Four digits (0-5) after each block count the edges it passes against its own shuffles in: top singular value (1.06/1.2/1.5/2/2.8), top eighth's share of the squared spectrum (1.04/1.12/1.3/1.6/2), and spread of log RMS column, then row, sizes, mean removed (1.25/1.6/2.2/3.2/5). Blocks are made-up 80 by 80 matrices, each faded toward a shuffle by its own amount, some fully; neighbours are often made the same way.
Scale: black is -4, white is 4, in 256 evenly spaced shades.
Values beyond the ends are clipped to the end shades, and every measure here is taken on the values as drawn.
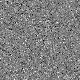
0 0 0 0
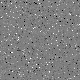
0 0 0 0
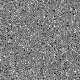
2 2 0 0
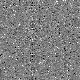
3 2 1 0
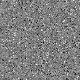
3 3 2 1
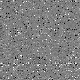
3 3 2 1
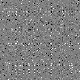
4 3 2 2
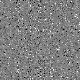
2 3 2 1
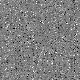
3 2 1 0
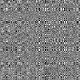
5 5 3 3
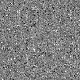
3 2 1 1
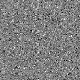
3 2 1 1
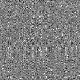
4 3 2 1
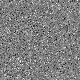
0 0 0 0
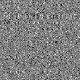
4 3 2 1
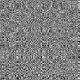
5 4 3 3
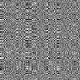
5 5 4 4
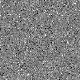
3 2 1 1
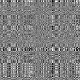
5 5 4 4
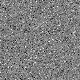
2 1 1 0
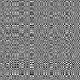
5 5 4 4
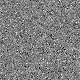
1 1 0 0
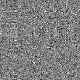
3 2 1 1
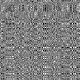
5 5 3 3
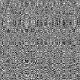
5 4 3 3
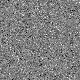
2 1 0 0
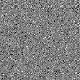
4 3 1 1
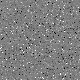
1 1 0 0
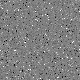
1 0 0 0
